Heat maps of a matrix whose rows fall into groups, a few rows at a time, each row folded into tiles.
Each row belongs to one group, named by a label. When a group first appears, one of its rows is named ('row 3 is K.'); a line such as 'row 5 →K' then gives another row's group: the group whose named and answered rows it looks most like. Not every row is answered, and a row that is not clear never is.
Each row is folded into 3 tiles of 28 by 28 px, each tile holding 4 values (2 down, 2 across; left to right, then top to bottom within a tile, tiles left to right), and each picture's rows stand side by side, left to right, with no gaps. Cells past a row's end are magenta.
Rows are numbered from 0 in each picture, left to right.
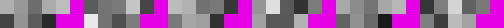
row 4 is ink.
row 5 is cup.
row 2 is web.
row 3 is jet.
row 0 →ink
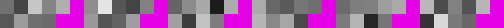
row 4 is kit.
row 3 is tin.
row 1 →jet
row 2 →cup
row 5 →ink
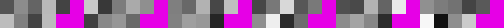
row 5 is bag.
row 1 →ink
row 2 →ink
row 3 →kit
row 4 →ink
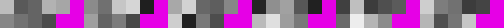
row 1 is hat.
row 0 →ink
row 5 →bag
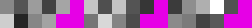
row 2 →hat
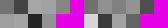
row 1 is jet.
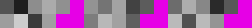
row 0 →kit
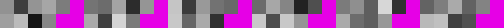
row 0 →kit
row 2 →tin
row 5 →kit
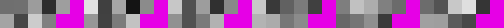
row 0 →cup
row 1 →bag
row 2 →bag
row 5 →hat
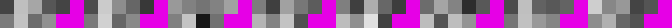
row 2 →kit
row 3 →tin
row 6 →web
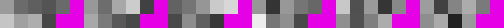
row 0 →tin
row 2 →ink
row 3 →tin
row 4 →bag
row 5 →kit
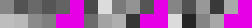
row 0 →tin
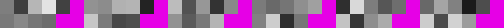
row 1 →hat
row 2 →bag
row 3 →kit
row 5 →cup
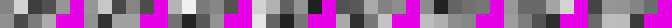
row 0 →jet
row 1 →jet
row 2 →jet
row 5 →tin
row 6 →ink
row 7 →web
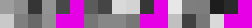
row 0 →jet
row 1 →hat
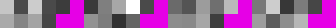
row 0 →tin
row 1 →hat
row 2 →ink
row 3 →jet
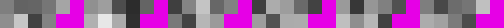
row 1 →web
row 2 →cup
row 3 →cup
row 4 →tin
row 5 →ink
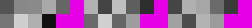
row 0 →web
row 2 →cup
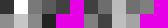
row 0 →web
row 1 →cup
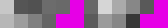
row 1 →web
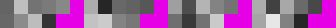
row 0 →web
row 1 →tin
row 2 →bag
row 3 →tin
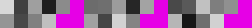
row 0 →bag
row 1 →cup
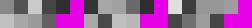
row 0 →tin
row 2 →ink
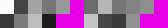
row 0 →ink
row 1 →jet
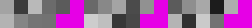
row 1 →kit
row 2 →cup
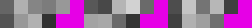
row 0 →web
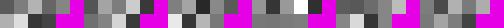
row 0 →kit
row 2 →jet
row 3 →hat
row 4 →kit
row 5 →ink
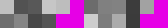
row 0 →ink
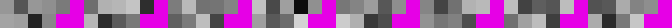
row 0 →kit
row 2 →web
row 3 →bag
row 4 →kit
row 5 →ink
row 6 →ink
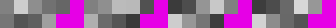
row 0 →jet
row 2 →hat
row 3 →hat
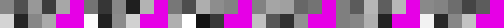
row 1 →bag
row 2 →kit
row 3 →jet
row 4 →ink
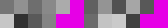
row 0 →jet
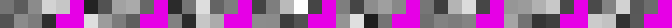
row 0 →ink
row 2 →cup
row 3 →hat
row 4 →kit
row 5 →hat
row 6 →hat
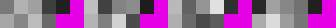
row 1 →tin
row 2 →hat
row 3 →web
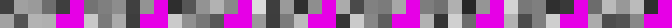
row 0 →cup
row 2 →hat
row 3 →bag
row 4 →ink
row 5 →cup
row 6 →bag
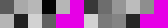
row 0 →cup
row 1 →hat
